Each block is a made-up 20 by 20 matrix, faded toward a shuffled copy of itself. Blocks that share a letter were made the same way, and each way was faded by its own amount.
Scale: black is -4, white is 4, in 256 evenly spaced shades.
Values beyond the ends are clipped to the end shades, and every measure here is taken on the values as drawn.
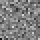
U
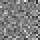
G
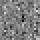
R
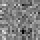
G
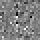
R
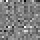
G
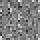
R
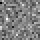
U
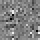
R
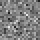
U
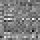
G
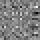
G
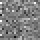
R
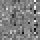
R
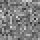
U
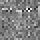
G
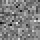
U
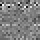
G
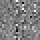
R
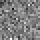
U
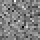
U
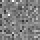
U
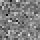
U
